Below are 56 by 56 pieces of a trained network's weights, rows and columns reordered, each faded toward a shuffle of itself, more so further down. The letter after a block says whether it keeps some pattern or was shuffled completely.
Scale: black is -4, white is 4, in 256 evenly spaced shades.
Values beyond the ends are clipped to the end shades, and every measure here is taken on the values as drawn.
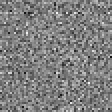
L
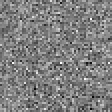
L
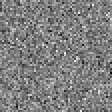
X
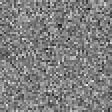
X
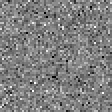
X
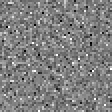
X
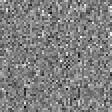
L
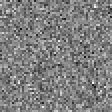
X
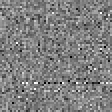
L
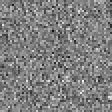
L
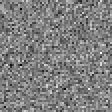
X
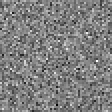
X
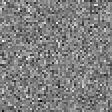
L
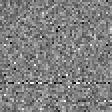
L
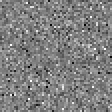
X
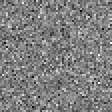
X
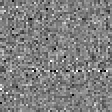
L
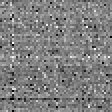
L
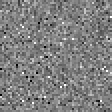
X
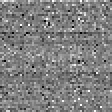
L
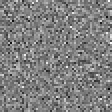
L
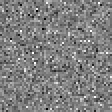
X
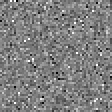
X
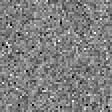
X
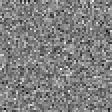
X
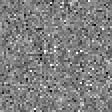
X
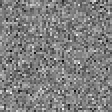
L
